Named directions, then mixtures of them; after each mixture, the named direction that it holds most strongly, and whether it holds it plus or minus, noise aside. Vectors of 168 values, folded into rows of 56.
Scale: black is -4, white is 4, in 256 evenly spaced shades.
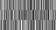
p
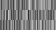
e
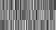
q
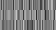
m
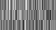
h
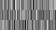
q, minus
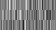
h, plus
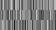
q, minus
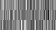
p, plus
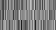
p, minus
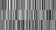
h, plus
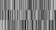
q, minus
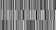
m, plus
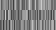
e, plus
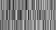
h, minus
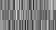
q, minus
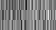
h, minus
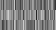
m, plus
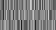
p, minus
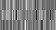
h, plus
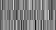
m, minus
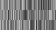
e, minus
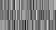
q, minus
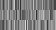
q, plus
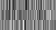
h, minus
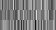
m, minus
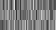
q, plus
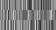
e, minus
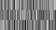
q, minus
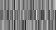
q, minus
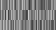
e, minus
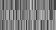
q, plus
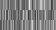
e, plus
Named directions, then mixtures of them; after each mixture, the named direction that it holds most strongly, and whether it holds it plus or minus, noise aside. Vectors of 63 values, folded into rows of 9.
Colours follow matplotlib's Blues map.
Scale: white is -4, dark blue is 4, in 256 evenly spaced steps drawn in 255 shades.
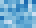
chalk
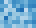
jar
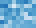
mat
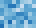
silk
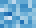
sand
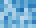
jar, plus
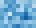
jar, minus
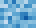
mat, minus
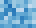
jar, minus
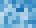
jar, plus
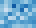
jar, plus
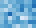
jar, plus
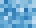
jar, minus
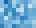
jar, minus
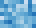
chalk, minus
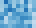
jar, minus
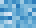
sand, minus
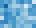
mat, plus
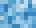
chalk, minus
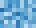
silk, plus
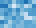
mat, plus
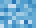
silk, minus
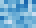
chalk, plus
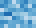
sand, plus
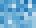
chalk, plus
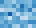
sand, plus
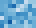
silk, plus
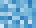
sand, minus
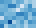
silk, plus
